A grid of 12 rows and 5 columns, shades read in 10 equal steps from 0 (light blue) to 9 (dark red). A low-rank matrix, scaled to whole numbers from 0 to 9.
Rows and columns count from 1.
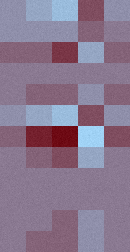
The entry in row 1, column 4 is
6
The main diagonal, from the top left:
3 3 7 4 5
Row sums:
15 18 24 20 22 15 28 21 20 20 20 21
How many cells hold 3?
10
